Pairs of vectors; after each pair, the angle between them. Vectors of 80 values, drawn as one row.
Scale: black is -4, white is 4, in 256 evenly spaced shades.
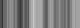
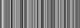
orthogonal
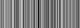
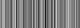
partly aligned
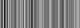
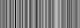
orthogonal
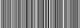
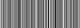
nearly parallel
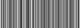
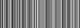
partly opposed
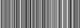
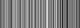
partly opposed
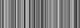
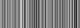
partly aligned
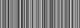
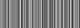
nearly parallel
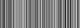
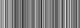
nearly opposite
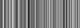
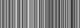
partly opposed
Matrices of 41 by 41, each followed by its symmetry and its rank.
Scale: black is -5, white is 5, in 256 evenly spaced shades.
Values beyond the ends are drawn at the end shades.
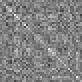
symmetric, rank five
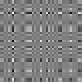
symmetric, rank one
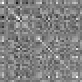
symmetric, rank five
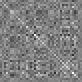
symmetric, rank five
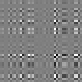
symmetric, rank one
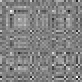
symmetric, rank three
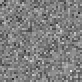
symmetric, full rank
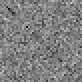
symmetric, full rank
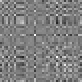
symmetric, rank three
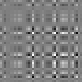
symmetric, rank one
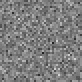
symmetric, full rank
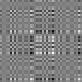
symmetric, rank one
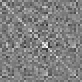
symmetric, rank five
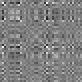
symmetric, rank three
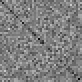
symmetric, full rank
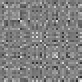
symmetric, rank three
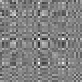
symmetric, rank three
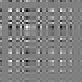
symmetric, rank one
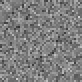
symmetric, full rank
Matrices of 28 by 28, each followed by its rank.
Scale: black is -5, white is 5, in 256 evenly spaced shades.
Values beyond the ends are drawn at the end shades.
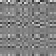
two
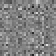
five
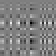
one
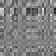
two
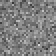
full rank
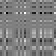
one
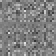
five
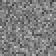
full rank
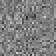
five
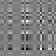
one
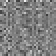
five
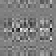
two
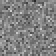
full rank
